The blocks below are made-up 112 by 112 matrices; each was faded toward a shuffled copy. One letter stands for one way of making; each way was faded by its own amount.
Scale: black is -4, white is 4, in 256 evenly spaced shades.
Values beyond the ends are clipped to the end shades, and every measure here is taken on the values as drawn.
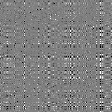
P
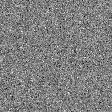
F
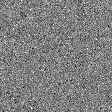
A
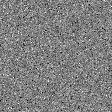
A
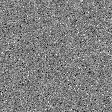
A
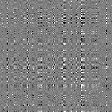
P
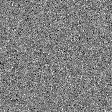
F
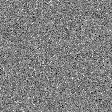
F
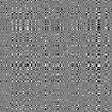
P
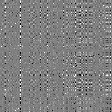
P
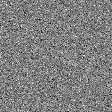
F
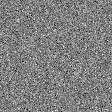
F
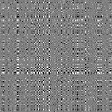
P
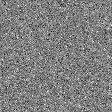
F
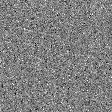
A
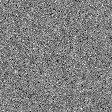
F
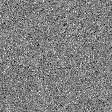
F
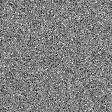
F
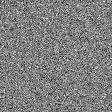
A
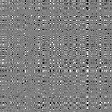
P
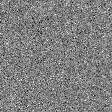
A
